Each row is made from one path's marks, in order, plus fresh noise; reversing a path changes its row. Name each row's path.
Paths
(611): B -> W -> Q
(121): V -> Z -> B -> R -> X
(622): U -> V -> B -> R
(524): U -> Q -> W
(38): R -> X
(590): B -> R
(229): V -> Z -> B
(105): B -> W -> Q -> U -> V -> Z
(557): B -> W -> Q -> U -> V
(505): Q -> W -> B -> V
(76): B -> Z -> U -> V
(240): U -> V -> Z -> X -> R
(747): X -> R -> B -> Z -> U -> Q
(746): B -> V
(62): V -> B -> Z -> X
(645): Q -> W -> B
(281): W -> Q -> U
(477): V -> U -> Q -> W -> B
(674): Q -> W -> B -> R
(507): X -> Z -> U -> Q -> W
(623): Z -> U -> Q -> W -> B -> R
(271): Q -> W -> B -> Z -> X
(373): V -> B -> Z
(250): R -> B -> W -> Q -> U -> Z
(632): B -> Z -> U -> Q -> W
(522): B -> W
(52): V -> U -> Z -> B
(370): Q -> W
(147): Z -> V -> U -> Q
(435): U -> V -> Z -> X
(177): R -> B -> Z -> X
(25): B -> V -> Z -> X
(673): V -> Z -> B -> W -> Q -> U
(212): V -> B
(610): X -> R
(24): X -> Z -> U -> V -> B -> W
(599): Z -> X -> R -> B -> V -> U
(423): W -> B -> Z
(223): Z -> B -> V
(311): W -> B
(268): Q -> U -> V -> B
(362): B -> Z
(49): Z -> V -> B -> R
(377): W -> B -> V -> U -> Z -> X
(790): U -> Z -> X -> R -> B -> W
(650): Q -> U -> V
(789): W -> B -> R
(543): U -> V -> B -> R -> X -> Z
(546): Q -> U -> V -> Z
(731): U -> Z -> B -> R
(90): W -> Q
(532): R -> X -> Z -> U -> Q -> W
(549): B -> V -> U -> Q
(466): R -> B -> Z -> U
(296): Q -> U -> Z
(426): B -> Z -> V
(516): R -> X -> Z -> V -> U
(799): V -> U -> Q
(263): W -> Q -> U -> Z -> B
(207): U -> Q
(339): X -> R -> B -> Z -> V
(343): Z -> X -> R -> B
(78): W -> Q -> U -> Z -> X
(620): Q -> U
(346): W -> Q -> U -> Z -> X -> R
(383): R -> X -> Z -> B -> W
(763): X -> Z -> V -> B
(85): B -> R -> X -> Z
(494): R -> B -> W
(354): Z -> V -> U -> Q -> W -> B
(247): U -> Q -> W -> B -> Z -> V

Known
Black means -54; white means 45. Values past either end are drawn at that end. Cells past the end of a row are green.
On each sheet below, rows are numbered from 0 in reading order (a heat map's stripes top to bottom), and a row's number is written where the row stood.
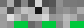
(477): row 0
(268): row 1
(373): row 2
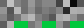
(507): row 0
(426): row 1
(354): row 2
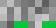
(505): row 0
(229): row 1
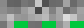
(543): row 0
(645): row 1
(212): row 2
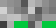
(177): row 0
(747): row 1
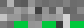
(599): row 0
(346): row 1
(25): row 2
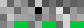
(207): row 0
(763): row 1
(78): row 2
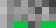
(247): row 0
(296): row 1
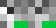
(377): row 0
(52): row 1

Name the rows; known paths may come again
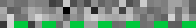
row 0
(25)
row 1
(38)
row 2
(763)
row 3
(311)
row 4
(645)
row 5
(590)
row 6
(466)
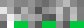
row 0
(62)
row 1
(557)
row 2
(505)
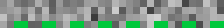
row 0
(223)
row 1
(620)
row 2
(373)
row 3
(339)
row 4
(747)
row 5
(52)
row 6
(623)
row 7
(370)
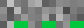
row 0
(507)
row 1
(49)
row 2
(76)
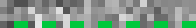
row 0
(250)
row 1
(435)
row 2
(78)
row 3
(247)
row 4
(799)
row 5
(611)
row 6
(524)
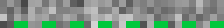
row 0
(516)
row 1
(673)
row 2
(147)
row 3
(790)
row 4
(229)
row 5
(632)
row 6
(522)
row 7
(240)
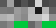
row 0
(343)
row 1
(268)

